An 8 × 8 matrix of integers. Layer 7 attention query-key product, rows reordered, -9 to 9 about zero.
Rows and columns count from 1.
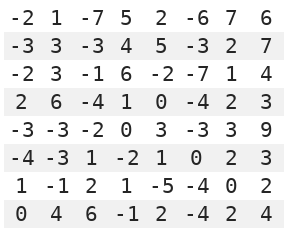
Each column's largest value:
2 6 6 6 5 0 7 9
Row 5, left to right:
-3 -3 -2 0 3 -3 3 9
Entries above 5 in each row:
2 1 1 1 1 0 0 1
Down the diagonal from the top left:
-2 3 -1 1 3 0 0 4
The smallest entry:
-7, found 2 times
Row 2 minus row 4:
-5 -3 1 3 5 1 0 4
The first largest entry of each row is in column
7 8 4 2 8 8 3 3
